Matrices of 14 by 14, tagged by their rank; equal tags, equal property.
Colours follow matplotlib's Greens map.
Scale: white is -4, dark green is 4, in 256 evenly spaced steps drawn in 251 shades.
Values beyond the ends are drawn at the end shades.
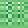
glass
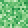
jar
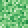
jar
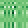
glass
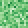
jar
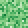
jar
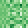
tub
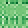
tub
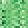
tub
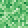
jar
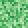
jar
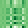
glass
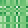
glass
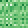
tub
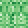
tub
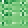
tub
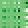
glass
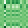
glass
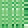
glass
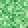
jar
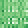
tub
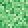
jar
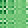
glass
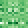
tub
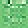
tub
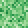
jar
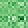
tub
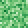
jar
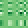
glass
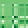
glass
